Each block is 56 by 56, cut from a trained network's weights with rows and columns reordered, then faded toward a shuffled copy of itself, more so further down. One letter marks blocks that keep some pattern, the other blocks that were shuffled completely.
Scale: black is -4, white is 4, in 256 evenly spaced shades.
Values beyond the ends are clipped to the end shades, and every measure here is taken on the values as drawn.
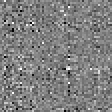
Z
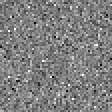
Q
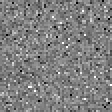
Q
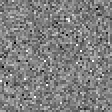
Q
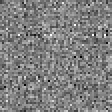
Z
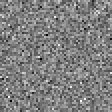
Q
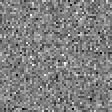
Q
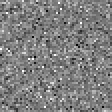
Q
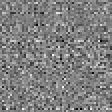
Z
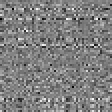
Z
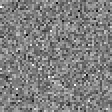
Q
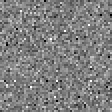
Q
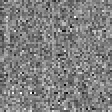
Z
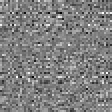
Z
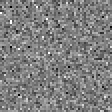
Q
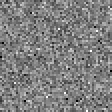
Q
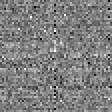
Z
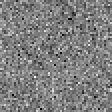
Q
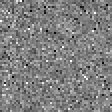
Q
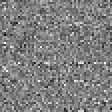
Z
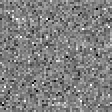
Q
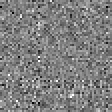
Z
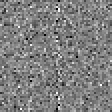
Z
